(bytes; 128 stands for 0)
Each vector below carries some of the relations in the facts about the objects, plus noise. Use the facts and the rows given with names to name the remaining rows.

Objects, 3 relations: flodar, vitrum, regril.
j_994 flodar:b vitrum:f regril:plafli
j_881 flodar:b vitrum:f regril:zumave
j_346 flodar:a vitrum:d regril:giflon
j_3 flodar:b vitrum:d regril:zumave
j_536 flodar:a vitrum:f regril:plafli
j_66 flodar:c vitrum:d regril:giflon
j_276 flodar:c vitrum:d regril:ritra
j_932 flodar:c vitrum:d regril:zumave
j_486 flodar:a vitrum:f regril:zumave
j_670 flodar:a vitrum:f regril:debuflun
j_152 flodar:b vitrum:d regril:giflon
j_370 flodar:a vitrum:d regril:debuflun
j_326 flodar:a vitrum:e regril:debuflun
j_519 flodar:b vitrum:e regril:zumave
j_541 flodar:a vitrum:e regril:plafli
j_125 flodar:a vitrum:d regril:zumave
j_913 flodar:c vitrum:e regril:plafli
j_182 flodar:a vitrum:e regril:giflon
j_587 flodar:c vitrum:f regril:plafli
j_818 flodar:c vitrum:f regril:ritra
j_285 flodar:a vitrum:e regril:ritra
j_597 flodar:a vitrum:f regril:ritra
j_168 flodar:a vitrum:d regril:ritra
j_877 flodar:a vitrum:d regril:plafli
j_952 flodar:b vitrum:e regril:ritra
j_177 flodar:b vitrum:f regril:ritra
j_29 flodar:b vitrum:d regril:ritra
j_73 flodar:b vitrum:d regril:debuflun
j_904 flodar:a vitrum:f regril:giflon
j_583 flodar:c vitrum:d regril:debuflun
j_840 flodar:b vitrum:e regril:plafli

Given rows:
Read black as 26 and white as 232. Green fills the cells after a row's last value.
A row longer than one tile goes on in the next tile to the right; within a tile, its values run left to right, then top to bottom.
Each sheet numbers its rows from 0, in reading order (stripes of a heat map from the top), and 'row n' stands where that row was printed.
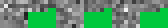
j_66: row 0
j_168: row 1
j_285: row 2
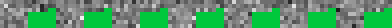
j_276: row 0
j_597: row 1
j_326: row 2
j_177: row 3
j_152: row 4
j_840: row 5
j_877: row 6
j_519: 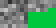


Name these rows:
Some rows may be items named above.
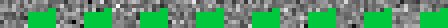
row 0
j_182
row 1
j_587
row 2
j_66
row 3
j_904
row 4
j_326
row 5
j_881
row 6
j_125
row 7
j_952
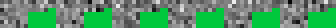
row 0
j_536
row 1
j_818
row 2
j_932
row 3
j_541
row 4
j_346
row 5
j_913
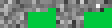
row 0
j_3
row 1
j_670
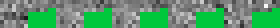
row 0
j_182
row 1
j_29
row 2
j_29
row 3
j_73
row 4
j_670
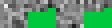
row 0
j_583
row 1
j_370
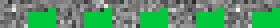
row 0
j_285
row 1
j_486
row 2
j_994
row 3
j_519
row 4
j_285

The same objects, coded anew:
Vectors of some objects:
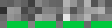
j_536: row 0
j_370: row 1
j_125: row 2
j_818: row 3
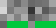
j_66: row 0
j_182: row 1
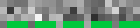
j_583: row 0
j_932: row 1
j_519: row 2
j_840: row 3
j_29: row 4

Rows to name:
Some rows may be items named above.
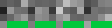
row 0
j_541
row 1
j_536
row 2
j_3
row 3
j_326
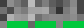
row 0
j_370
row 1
j_818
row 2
j_670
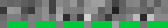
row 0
j_536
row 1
j_670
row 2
j_177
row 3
j_881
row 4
j_326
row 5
j_877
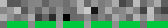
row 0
j_587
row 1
j_994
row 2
j_952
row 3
j_73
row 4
j_913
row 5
j_486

